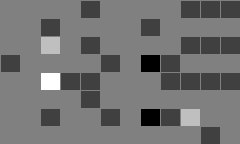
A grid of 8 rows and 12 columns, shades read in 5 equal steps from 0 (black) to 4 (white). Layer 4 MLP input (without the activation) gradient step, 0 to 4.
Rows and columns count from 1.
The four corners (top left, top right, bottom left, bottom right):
2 1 2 2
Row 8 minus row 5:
0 0 -2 1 1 0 0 0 1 1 0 1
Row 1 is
2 2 2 2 1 2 2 2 2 1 1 1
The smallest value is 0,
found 2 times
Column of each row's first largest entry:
1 1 3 2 3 1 10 1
